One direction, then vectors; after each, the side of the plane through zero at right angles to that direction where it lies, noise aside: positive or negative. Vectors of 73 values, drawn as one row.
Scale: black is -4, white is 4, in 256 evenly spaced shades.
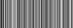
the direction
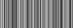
negative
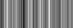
positive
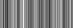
positive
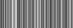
positive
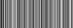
positive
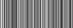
negative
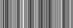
positive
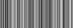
positive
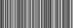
positive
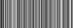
positive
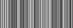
negative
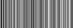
positive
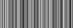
negative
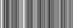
negative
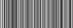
negative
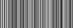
negative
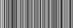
negative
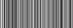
negative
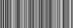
positive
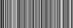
positive
